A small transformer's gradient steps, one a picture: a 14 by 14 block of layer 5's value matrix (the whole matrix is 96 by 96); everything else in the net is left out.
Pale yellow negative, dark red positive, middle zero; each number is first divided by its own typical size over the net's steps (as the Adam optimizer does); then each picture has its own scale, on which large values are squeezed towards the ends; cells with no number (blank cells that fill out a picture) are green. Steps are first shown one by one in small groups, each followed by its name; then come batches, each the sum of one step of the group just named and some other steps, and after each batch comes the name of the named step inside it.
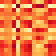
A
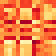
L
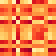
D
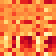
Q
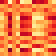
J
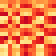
L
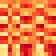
Q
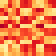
L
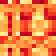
J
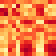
A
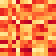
D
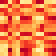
J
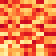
L
